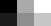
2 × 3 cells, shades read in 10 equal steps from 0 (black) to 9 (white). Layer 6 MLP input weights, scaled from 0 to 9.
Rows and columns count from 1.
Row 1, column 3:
9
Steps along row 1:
up up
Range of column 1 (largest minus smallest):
1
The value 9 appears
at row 1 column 3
